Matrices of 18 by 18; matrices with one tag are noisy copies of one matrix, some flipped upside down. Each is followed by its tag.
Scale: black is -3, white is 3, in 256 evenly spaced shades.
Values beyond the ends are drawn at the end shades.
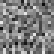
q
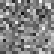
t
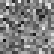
t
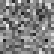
t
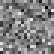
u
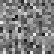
q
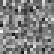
q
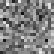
t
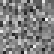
q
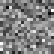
u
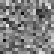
t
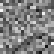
u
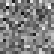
t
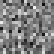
q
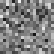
t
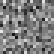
q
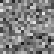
u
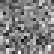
t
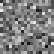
u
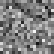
u
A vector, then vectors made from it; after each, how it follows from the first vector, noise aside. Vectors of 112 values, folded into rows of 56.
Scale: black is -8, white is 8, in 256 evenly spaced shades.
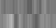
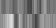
scaled up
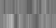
copied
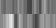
scaled up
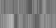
copied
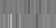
partly zeroed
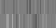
partly zeroed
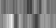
scaled up
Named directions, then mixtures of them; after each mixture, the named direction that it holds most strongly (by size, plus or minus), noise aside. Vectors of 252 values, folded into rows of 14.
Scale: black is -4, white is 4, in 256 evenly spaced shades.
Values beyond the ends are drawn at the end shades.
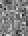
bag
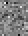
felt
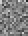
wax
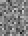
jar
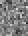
bag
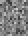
jar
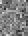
bag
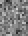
bag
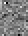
felt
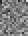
wax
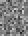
jar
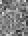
bag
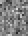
bag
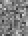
bag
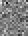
wax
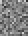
wax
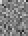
wax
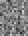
jar
